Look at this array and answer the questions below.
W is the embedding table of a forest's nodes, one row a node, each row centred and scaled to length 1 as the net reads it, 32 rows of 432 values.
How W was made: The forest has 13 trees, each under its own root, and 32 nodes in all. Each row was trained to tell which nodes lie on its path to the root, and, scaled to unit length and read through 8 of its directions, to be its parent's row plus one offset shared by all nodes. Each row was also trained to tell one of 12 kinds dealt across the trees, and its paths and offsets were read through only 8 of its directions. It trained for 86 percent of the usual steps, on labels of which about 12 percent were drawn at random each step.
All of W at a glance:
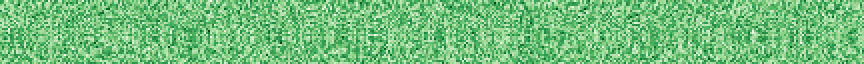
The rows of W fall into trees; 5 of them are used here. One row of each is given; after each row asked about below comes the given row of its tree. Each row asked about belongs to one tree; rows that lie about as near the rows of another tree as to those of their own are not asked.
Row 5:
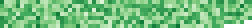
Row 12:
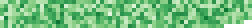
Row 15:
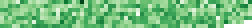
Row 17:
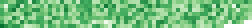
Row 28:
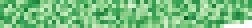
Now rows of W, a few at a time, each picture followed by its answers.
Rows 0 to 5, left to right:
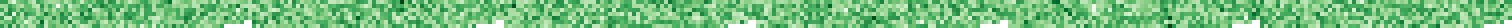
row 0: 17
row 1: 17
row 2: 12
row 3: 12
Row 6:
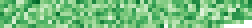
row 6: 28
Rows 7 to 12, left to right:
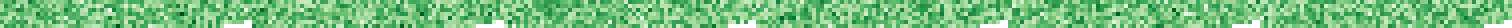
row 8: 17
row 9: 12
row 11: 5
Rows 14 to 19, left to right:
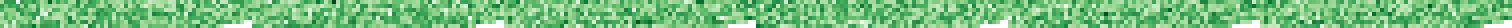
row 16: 28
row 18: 28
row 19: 28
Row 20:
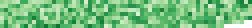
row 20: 15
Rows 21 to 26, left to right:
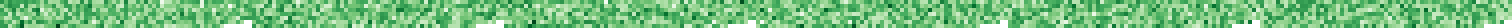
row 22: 17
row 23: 15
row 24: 5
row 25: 5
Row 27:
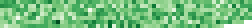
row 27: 28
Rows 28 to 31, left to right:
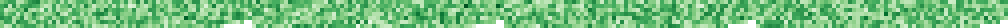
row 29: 15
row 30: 17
